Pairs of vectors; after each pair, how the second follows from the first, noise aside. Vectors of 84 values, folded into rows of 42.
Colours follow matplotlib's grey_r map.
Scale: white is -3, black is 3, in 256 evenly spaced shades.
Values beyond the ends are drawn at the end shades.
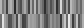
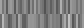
shrunk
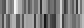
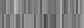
shrunk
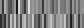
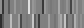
partly zeroed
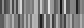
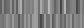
shrunk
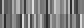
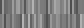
shrunk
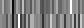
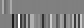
partly zeroed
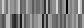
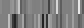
partly zeroed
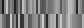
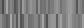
shrunk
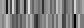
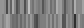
shrunk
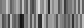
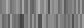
shrunk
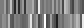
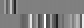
partly zeroed
